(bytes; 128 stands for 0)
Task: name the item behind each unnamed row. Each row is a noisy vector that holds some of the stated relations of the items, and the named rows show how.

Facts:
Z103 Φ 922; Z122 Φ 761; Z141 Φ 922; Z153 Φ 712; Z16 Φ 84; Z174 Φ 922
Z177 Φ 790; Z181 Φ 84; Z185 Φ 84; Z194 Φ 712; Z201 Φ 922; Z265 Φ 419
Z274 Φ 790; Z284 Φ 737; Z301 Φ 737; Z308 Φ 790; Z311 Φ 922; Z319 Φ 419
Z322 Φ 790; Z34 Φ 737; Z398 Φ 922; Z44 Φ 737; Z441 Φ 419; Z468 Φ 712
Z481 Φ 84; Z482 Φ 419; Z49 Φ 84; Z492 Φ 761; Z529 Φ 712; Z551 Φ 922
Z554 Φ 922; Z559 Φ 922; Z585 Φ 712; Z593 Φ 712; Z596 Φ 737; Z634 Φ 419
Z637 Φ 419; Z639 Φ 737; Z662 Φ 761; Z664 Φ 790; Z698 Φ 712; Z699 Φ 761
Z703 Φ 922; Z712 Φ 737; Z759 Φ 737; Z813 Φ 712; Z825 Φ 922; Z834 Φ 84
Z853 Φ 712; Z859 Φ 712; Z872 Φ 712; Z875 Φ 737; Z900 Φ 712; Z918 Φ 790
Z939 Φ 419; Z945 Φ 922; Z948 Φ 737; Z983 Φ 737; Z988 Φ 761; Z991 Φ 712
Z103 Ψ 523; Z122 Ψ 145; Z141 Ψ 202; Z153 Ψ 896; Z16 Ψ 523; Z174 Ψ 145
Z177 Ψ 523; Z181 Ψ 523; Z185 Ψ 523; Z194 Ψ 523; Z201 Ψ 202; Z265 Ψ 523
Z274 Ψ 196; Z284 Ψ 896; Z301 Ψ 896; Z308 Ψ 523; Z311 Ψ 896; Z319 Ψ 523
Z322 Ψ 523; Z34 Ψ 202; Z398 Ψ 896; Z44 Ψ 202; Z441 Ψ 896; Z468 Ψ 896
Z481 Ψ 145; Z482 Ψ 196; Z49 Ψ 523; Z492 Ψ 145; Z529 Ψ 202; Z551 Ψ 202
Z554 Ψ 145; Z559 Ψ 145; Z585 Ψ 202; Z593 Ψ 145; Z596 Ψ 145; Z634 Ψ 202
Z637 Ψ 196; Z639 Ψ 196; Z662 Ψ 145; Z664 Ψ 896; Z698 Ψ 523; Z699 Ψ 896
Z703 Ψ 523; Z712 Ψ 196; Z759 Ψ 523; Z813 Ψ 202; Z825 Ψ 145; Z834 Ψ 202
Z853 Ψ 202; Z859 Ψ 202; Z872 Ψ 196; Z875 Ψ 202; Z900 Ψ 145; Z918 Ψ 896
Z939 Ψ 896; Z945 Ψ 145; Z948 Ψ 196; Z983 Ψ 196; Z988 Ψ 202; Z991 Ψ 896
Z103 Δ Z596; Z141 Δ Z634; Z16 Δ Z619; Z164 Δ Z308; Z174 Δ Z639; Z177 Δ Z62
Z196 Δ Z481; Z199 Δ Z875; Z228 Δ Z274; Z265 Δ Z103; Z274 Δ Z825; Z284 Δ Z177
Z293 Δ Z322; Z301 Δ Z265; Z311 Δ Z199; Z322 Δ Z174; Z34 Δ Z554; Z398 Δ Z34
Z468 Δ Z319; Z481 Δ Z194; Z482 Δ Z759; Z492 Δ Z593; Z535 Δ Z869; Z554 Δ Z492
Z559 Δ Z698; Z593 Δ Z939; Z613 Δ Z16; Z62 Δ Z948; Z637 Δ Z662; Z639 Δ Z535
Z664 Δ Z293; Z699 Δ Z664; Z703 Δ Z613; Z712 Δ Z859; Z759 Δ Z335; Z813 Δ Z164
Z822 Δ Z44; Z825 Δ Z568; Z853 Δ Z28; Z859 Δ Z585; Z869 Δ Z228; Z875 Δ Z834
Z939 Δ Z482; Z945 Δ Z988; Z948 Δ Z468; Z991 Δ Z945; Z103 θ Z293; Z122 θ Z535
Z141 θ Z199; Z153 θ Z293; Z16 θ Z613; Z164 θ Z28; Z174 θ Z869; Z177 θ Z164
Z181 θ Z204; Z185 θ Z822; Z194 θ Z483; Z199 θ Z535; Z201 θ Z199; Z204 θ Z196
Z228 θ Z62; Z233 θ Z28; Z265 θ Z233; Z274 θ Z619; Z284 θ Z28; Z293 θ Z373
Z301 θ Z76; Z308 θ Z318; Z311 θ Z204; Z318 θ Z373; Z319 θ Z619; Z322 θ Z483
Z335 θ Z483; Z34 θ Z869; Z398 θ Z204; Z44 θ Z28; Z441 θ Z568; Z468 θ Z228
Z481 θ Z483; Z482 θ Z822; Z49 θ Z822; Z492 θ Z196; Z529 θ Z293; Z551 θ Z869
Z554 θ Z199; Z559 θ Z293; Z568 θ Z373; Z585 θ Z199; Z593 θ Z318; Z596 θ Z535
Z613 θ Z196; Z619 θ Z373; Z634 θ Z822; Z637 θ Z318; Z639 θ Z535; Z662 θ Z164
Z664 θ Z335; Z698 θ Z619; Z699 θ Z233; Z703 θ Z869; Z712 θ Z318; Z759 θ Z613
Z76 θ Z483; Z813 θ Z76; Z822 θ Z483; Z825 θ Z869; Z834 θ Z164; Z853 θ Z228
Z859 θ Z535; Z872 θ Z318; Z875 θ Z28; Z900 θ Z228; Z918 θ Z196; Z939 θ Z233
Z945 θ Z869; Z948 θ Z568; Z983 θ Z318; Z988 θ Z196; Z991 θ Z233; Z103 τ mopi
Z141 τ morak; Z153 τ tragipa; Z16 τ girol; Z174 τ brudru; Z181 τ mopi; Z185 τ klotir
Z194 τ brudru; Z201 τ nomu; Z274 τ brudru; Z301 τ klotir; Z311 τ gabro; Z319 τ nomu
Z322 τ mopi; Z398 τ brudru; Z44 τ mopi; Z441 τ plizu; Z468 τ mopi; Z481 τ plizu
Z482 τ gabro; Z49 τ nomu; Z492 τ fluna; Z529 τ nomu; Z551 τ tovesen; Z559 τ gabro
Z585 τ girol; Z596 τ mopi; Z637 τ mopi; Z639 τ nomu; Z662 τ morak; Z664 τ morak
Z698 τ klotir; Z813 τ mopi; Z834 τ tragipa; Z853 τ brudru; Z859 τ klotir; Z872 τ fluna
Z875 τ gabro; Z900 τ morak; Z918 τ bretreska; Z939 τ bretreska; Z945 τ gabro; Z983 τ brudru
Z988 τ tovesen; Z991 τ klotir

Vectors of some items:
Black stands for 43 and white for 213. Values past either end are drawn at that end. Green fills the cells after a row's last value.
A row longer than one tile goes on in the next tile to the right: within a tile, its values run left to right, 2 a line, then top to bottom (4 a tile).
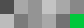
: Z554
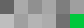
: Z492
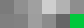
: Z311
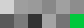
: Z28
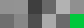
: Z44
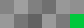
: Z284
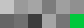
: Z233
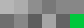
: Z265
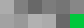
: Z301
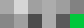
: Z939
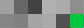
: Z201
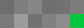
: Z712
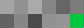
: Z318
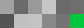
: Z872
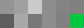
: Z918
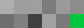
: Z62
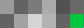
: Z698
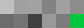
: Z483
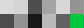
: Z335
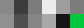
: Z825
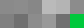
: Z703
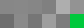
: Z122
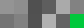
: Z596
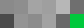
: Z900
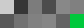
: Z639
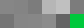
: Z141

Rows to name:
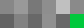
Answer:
Z662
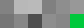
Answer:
Z16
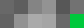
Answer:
Z529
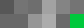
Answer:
Z103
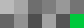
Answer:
Z634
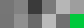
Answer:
Z988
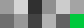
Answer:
Z759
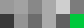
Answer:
Z194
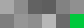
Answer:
Z49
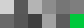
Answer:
Z869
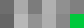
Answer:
Z593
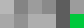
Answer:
Z481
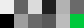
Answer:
Z664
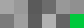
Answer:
Z834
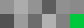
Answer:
Z177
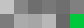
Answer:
Z185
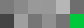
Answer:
Z853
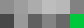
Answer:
Z585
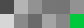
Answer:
Z34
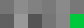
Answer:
Z983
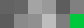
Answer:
Z153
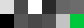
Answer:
Z293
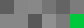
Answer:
Z948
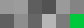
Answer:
Z181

